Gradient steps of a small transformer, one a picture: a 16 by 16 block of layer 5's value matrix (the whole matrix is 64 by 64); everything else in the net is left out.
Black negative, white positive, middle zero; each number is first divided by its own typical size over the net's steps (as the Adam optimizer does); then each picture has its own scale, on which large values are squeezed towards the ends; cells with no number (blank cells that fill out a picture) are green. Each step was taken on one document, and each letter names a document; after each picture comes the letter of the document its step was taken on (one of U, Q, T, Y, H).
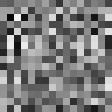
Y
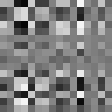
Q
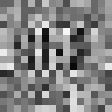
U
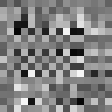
Q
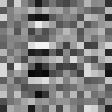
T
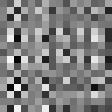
Y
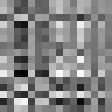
Q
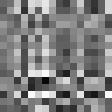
U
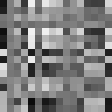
T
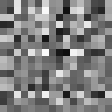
U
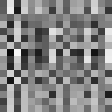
Y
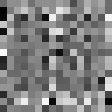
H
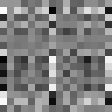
H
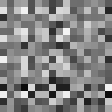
H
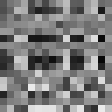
T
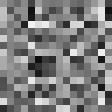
T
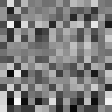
Y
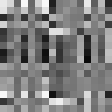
H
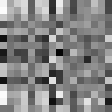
H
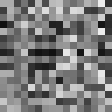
T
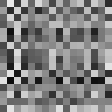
Y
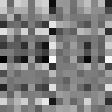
H
